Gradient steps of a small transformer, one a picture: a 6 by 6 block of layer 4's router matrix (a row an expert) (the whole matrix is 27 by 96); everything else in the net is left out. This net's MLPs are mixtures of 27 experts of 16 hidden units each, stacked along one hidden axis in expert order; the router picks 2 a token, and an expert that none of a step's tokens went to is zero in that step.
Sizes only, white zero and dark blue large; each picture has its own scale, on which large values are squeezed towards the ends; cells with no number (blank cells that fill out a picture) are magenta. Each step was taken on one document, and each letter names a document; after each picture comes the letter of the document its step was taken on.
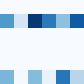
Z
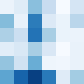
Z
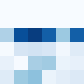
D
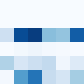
D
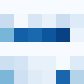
D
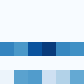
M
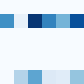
Z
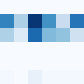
Z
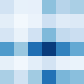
M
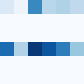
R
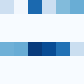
R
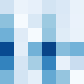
M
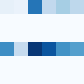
R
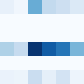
R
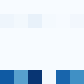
Z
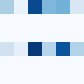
R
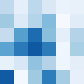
M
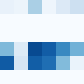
R
